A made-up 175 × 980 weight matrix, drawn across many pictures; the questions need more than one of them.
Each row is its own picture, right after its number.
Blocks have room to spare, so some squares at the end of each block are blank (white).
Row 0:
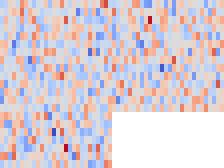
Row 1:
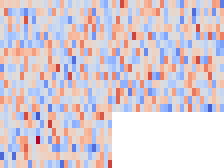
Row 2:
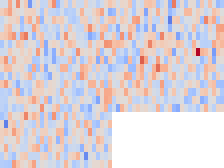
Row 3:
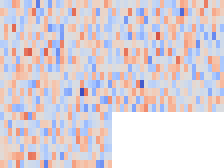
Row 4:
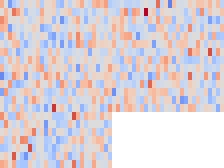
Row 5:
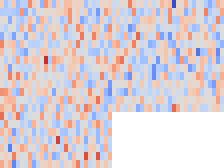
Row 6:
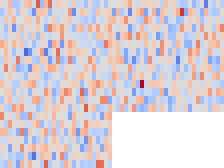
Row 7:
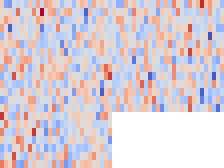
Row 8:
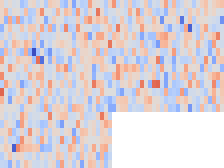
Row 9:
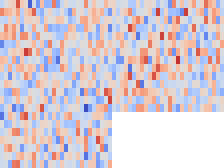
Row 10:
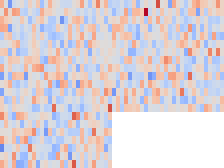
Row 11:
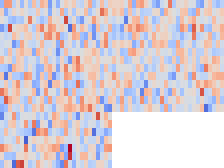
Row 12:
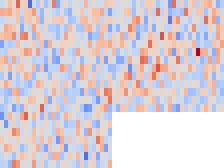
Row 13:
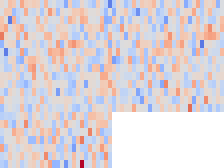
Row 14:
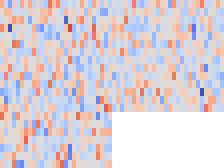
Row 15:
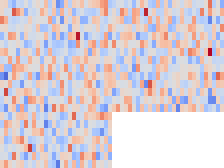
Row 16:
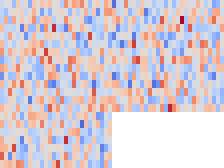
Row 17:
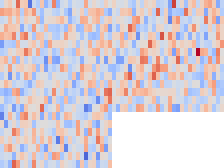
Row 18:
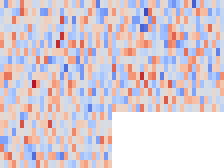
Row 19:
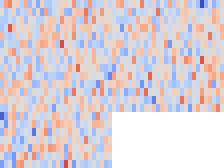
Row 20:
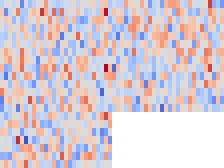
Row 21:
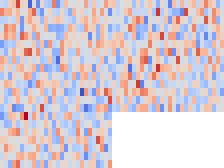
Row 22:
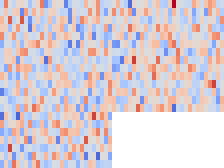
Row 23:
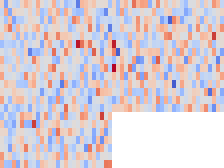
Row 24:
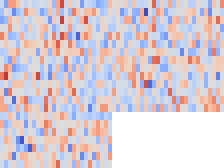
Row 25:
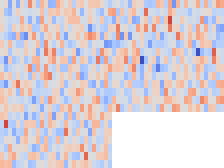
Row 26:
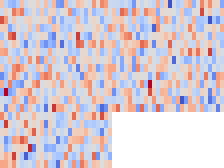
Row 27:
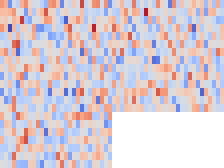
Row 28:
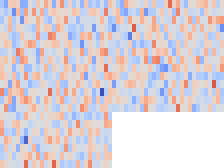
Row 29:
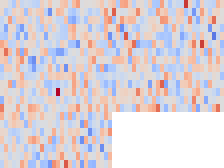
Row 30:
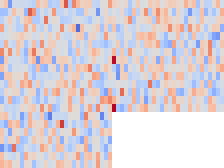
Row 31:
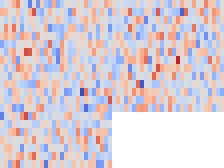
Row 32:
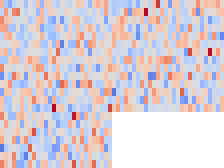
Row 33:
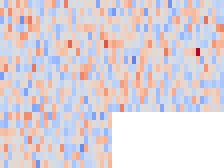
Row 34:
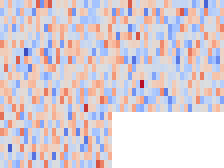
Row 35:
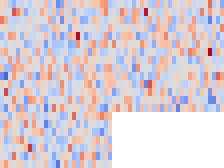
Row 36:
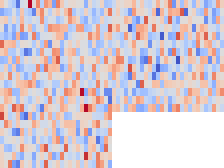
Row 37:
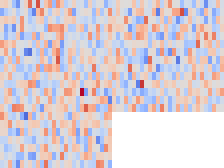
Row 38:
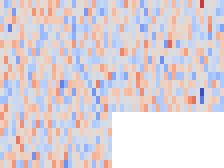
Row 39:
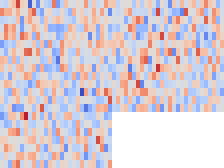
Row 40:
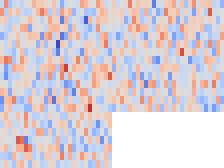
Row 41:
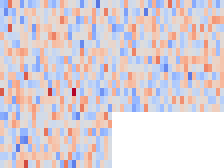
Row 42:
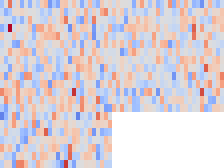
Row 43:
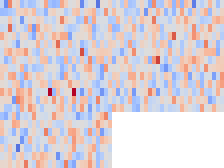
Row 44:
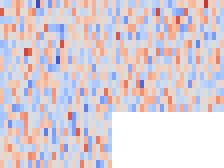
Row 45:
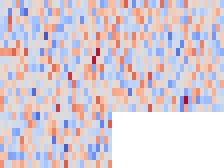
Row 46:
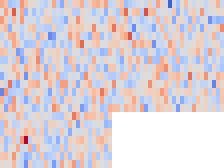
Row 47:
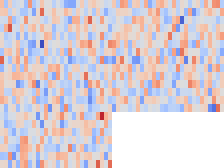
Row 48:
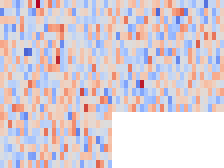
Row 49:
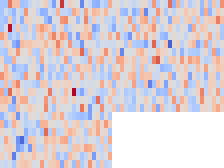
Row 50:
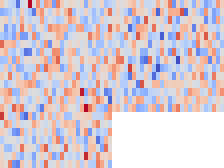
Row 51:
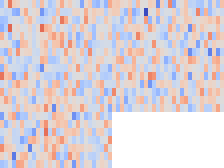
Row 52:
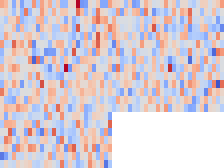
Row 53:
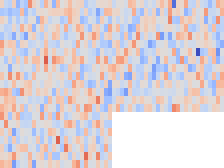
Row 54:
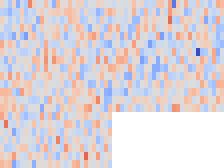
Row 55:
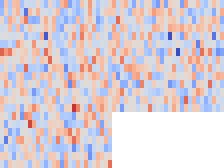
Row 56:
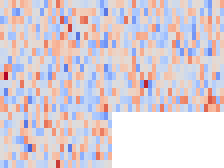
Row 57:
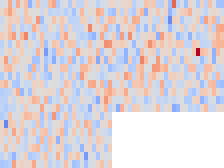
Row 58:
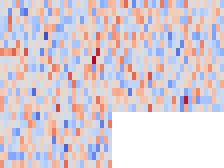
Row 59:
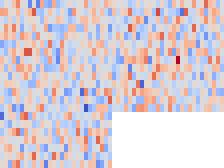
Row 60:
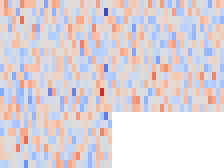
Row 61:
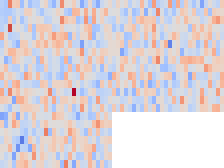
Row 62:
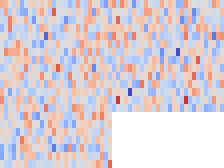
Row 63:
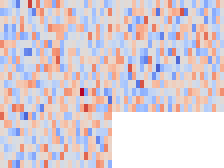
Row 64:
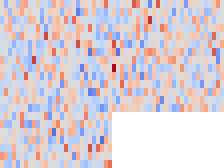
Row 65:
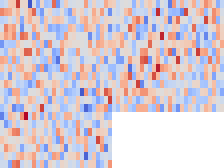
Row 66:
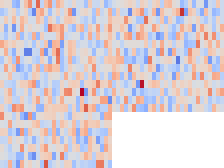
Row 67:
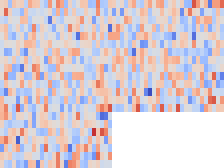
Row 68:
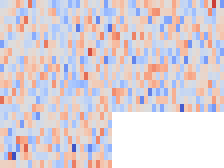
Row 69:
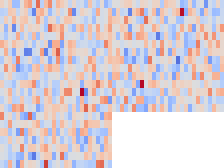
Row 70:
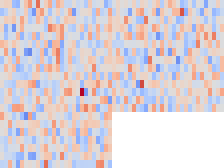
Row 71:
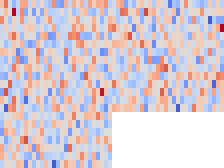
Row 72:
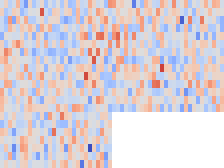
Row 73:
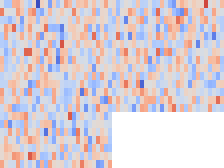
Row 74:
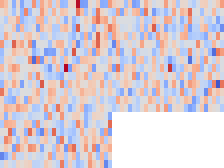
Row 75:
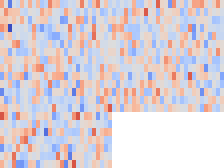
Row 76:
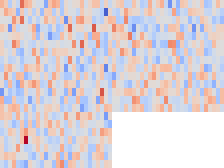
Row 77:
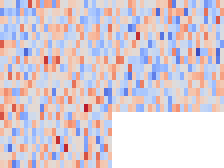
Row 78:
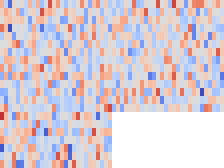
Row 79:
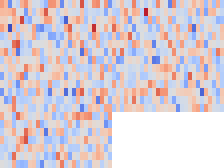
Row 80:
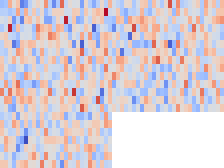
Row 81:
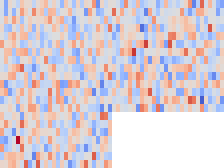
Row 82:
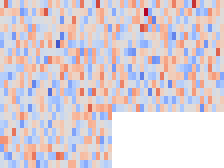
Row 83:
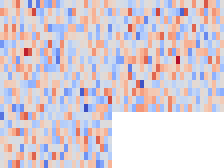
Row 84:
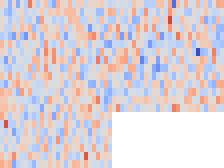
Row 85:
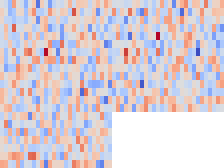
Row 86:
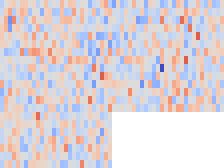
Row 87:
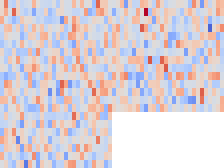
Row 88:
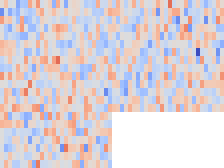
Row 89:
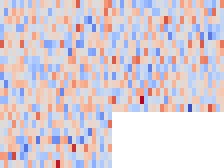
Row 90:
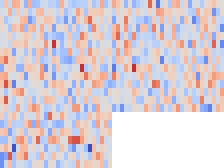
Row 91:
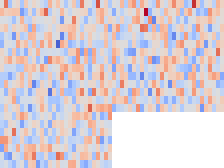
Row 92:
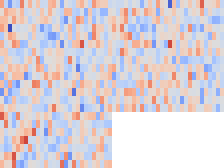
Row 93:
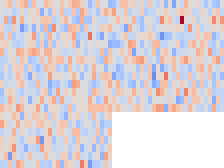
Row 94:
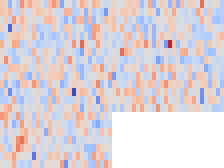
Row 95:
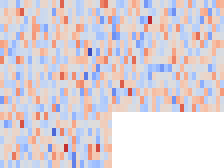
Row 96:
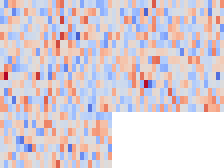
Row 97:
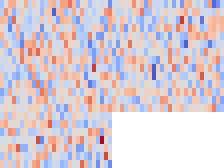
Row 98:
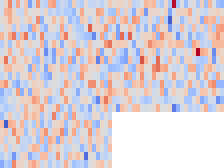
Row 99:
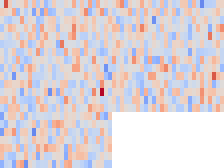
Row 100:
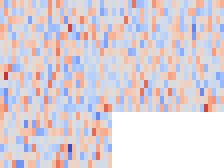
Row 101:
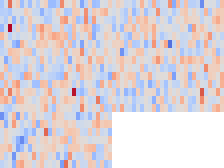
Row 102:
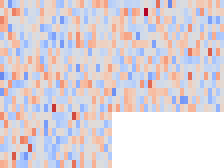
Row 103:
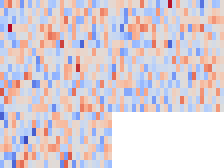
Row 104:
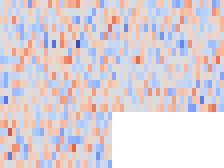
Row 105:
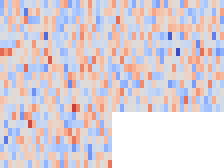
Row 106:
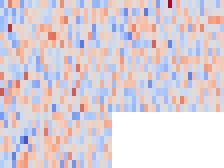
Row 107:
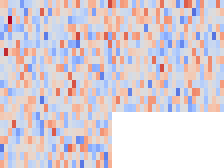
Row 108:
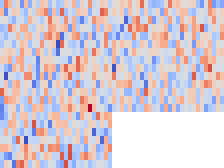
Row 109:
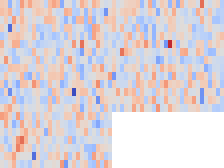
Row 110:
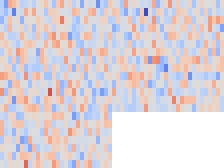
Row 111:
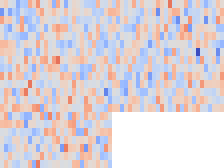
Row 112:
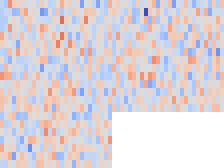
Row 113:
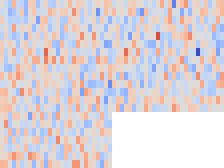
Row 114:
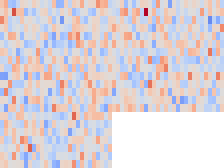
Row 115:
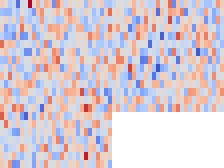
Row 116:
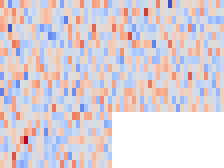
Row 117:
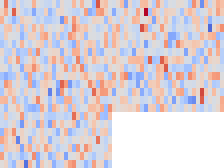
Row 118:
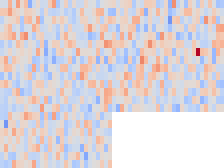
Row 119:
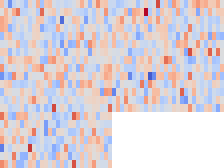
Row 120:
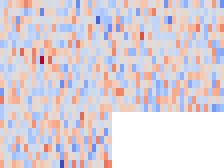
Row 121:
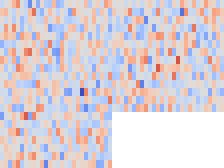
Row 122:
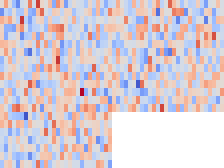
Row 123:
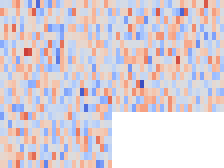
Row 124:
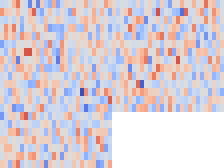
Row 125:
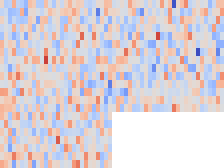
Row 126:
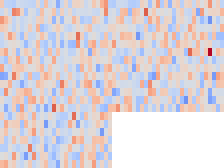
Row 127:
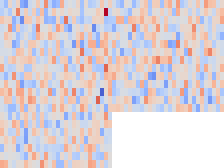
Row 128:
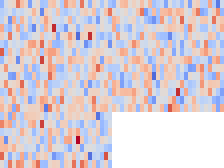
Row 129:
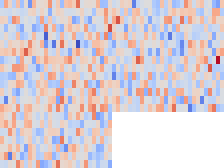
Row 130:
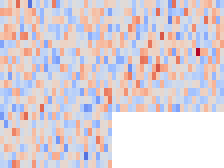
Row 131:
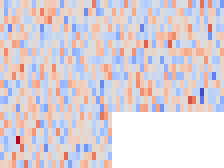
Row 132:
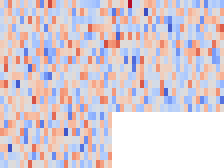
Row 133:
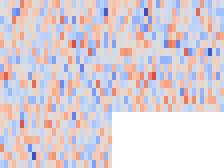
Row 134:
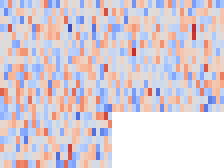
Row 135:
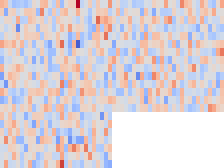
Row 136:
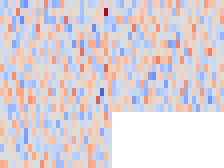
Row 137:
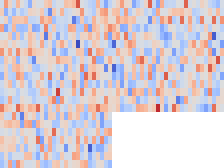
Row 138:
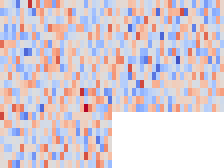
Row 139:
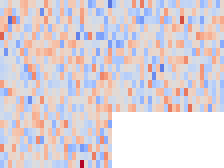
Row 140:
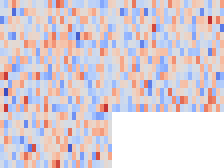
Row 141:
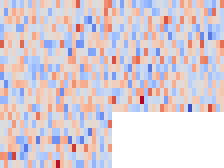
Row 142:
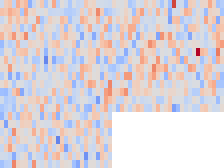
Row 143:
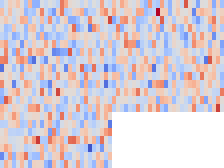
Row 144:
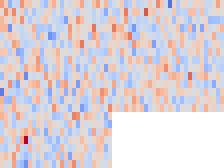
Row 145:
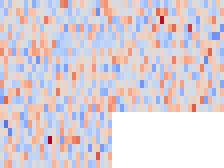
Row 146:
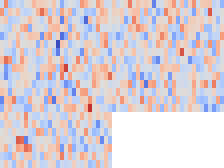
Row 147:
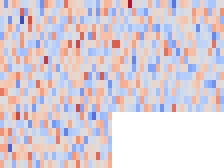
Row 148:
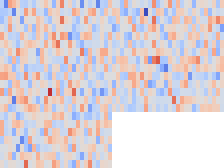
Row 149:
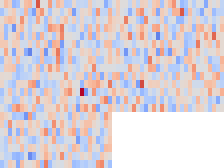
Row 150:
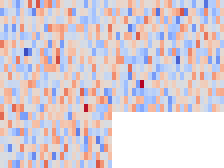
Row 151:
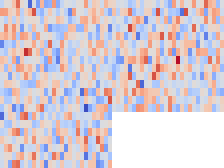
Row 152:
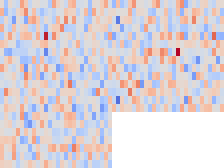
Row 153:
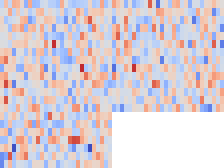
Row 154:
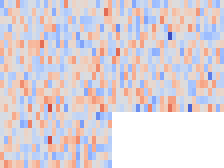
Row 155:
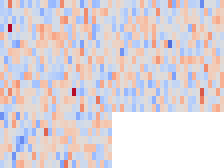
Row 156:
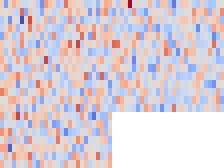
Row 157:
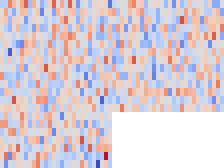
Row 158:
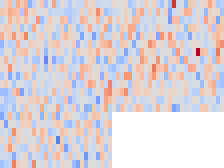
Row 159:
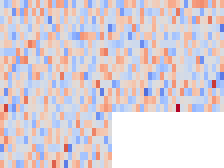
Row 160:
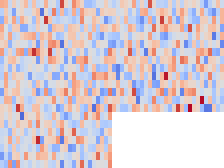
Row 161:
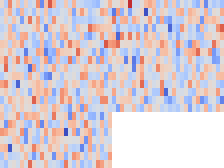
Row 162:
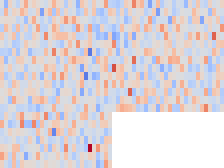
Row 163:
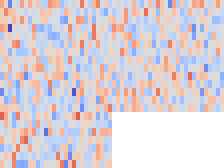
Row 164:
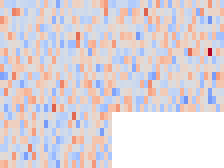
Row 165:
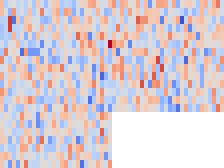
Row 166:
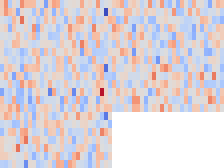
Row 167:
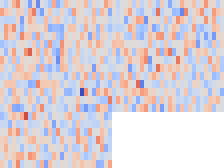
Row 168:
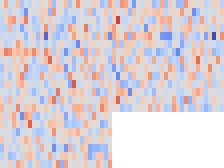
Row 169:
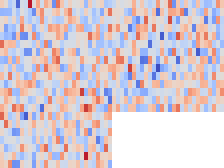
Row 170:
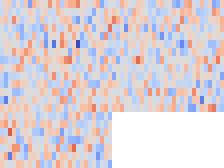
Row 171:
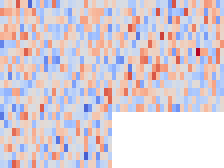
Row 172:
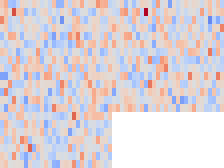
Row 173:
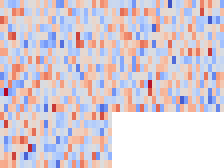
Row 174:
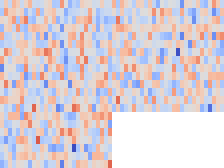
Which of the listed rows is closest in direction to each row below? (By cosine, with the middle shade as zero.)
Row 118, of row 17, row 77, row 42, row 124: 17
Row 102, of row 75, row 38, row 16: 75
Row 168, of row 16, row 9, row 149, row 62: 62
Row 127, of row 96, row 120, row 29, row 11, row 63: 11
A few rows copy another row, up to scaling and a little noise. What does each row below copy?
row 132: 161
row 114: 172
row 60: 166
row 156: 147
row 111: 88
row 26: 173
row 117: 87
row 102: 4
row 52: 74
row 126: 164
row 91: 82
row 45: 58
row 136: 127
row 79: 27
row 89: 141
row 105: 55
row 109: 94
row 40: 146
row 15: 35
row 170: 104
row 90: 153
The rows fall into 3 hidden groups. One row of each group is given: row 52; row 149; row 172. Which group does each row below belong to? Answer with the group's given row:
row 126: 172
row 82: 172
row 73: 149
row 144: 172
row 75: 172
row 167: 149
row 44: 149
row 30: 52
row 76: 172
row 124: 149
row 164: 172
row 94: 172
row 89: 52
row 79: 172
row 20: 172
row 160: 52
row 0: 52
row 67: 172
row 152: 52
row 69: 149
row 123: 149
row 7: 172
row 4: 172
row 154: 52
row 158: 149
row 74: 52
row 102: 172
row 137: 52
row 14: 172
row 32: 172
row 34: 149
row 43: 172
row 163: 172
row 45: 52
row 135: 52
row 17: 149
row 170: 52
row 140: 172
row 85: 149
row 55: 52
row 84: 149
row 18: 172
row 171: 149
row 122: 149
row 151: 149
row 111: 149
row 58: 52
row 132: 149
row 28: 172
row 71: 172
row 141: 52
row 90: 52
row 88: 149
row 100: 172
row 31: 149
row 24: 172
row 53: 149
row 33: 149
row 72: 52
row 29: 52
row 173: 172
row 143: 52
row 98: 149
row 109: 172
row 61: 172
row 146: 172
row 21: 149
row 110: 172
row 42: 172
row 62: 52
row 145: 52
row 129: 52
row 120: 52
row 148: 172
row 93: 52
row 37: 149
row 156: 149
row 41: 172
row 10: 172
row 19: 172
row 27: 172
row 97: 52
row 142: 149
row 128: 52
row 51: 172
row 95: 52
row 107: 52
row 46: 172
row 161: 149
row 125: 149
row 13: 52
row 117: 172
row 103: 172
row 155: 172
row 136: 172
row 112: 172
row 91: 172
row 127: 172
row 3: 149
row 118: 149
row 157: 52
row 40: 172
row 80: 172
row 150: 149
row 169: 149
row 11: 172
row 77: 149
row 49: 172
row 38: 172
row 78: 172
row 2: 149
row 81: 172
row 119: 172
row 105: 52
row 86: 52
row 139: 52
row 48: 149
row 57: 149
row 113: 149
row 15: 172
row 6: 149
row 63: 149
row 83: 149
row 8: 52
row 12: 149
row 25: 149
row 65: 149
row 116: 172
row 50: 149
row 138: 149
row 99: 172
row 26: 172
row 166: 172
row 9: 149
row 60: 172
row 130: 149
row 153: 52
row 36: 149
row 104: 52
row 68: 52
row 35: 172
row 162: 52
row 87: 172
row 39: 149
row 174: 52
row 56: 172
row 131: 172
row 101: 172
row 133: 172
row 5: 149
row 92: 172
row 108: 172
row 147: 149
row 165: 52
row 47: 52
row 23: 52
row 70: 149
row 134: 172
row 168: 52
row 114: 172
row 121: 149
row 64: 52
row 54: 149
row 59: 149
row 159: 172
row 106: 172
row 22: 149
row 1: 52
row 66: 149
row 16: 52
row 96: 172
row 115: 149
